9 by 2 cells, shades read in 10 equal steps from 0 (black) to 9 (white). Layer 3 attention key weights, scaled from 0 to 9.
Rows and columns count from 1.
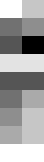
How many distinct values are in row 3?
2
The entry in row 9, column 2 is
9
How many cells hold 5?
2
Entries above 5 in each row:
2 0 0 2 0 1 1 2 2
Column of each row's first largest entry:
1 2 1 1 1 2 2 2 1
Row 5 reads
3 3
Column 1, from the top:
9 4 3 8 3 4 5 6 9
